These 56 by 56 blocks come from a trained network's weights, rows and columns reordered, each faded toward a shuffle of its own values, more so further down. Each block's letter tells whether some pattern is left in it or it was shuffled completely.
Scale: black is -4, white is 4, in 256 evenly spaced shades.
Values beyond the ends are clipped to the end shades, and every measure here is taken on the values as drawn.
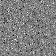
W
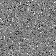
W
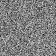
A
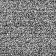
W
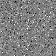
W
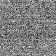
W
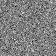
A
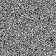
A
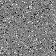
A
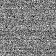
W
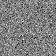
A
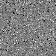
W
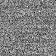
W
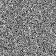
A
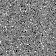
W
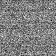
W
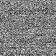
W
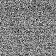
W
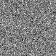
A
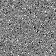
A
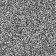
A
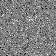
W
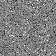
A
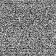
W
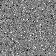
A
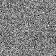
A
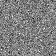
A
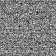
W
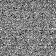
W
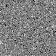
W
